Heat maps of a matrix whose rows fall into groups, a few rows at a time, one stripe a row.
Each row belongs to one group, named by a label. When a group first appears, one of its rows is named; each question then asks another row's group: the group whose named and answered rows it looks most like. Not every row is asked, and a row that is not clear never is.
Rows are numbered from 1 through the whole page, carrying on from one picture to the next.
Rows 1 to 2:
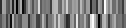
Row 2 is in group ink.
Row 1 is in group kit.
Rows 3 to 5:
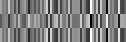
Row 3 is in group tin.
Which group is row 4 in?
kit
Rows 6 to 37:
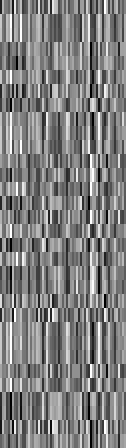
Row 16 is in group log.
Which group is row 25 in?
ink
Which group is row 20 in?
ink
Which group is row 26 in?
ink
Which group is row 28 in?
kit
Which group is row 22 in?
log
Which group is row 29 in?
log
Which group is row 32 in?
tin
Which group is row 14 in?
log
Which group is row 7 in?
log
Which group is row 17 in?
tin
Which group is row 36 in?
kit
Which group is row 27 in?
tin
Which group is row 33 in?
log
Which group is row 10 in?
kit
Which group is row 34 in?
ink
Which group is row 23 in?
ink
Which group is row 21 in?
tin
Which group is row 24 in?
tin
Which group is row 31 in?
log
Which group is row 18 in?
ink
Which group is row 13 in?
ink
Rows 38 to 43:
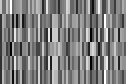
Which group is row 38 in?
log
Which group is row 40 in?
kit
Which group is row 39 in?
kit
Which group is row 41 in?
ink
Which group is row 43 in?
kit
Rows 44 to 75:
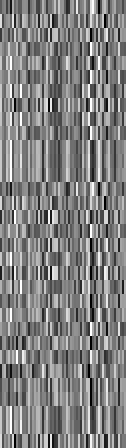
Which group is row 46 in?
kit
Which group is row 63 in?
kit
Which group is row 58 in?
tin
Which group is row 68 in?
kit
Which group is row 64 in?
log
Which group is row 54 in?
log
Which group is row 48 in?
log
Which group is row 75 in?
tin
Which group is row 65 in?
kit
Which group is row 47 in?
tin
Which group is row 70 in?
ink
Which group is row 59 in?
kit
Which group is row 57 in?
ink
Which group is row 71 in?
kit
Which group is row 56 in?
log
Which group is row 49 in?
tin
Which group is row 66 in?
log
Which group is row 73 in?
log
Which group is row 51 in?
tin
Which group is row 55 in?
log
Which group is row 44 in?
ink
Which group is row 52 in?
log
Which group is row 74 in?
log
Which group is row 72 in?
kit
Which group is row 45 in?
tin
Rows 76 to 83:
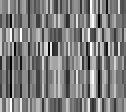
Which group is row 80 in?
ink
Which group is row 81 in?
ink
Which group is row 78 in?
log
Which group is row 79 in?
tin
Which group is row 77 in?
ink
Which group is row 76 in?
tin
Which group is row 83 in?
log
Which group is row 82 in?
ink
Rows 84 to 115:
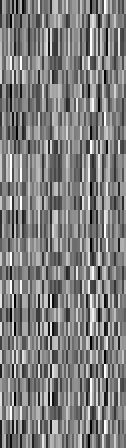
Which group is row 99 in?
kit
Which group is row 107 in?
tin
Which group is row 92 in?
kit
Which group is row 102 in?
log
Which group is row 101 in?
kit
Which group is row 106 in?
ink
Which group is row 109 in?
tin
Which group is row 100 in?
kit
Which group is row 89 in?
tin
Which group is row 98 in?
log
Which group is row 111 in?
tin
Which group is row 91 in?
ink
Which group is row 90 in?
ink
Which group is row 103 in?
ink
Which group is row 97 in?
kit
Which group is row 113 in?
log
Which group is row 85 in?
ink
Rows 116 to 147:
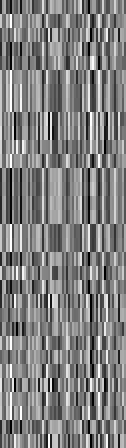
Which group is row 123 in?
log
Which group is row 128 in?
ink
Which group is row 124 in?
tin
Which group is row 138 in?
kit
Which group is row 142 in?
log
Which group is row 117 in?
log
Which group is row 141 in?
kit
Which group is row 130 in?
ink
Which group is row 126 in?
tin
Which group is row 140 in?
log
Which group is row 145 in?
log
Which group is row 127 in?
log
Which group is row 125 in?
tin
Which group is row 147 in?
kit
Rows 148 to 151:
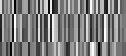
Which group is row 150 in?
kit
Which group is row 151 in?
ink
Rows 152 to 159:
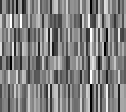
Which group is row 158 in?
kit
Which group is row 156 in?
ink
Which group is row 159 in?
kit
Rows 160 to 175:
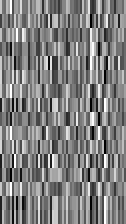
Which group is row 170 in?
tin
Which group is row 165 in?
tin
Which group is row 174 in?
kit
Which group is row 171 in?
kit
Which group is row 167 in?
kit
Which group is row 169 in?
log
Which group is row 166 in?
log
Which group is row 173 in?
log
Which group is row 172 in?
ink
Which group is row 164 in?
tin
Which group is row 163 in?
ink
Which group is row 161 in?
kit
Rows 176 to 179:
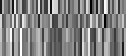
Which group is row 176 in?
kit
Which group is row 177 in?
tin
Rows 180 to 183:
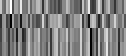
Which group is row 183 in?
kit
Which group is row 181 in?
ink
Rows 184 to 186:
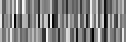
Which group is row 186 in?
log
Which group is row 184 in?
tin
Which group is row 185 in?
tin
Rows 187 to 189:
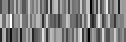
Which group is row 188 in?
log
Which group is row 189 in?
ink
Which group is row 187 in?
kit
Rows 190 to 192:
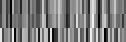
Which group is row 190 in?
ink
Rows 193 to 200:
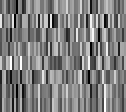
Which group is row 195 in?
ink
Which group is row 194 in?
tin
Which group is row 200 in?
kit
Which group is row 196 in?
kit
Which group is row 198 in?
ink
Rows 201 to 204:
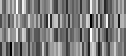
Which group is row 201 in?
tin
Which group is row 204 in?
ink
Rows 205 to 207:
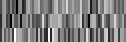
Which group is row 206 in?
ink
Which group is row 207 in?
kit
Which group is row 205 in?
kit
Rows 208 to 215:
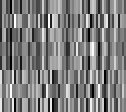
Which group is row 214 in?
log
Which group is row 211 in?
ink
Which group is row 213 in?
tin
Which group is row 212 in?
ink
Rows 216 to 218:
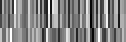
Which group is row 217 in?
kit
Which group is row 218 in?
log
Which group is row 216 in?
kit
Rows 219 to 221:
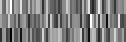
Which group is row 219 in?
log
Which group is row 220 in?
tin
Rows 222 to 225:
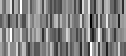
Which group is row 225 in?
tin
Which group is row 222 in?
log
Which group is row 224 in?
log
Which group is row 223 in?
kit
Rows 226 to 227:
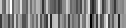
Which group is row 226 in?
log
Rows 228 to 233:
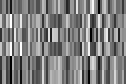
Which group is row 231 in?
log
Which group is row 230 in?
kit
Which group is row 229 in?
log
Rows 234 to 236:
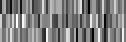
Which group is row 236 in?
log
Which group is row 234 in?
ink
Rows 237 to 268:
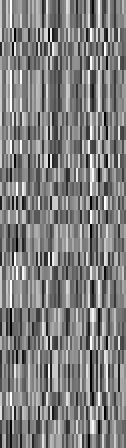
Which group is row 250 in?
tin
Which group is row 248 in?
tin
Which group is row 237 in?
log
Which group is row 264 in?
kit
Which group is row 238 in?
log
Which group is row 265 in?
log
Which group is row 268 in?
ink
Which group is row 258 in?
log
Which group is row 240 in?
kit
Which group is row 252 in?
tin
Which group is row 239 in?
tin
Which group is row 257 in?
log
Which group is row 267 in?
ink
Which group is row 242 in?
log
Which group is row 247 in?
log
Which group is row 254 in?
kit
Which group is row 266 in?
tin
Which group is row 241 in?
tin
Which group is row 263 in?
kit
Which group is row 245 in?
tin
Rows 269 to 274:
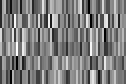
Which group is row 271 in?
tin
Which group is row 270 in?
kit
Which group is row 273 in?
kit
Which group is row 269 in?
ink
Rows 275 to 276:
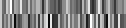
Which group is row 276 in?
tin
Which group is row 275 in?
log
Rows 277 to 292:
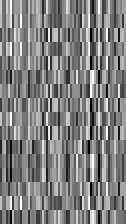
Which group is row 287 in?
ink
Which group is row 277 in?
log
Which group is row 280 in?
log
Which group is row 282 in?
ink
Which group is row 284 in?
kit
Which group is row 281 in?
kit
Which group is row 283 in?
tin
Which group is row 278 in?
log
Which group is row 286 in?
kit
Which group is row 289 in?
ink
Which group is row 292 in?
ink
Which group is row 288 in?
ink
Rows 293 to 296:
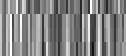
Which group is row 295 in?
log
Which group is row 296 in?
log
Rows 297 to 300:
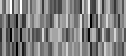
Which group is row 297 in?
log
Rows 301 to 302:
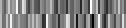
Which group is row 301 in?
tin
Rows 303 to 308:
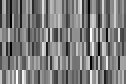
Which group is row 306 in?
ink
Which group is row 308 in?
tin
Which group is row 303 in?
ink
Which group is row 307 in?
kit
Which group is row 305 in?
tin
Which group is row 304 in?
ink
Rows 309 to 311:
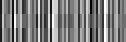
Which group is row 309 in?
kit
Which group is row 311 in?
kit
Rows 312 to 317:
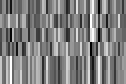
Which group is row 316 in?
log
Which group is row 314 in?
ink
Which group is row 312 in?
ink
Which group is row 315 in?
kit
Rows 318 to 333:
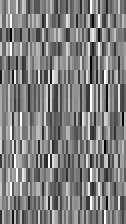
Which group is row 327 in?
log
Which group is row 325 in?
tin
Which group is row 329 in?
kit
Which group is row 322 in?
kit
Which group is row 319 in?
log
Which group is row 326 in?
log
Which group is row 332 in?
tin
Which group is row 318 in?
tin
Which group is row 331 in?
log
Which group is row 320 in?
ink
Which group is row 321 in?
log
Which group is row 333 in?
kit
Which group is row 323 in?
kit
